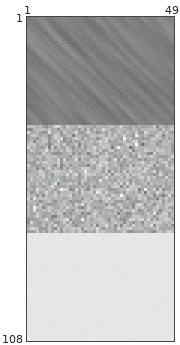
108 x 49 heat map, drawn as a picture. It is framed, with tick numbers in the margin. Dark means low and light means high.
The table splits into 3 rows of 1 panel. Panel 1,1: middling, slanting down to the right, faint in contrast. Panel 2,1: high, fine-grained. Panel 3,1: very high, flat.
